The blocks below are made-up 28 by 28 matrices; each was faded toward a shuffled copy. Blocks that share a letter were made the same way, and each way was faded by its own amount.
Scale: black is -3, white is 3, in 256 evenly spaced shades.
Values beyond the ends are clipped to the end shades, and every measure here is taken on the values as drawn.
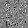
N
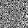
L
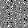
N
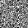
L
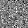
L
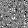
N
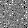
N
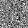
L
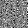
L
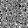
L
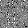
N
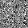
L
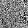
L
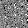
N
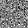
L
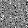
N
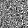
L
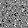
N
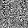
L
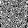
L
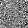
L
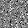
N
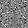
N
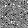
N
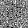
L
